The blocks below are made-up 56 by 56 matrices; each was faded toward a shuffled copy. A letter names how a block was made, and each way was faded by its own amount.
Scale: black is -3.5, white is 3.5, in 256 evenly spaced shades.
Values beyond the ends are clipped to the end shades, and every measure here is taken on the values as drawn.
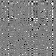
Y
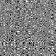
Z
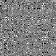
Z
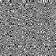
Z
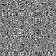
Z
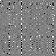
Y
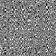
Z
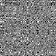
Z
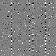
Y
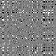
Y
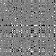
Y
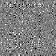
Z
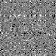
Z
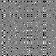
Y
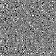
Z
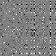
Y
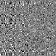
Z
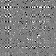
Y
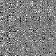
Z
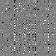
Y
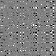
Y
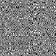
Z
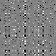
Y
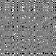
Y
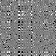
Y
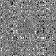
Z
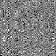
Z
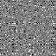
Z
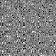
Z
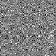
Z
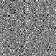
Z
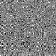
Z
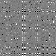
Y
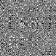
Z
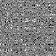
Z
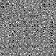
Z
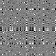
Y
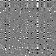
Y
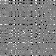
Y
